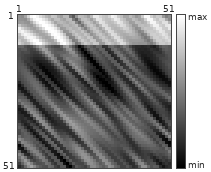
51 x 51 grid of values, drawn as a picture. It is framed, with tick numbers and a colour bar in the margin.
Average level on the scale: 40%. Seam: horizontal, 20% of the way down, the top part higher. Ninth with the highest average: top left.
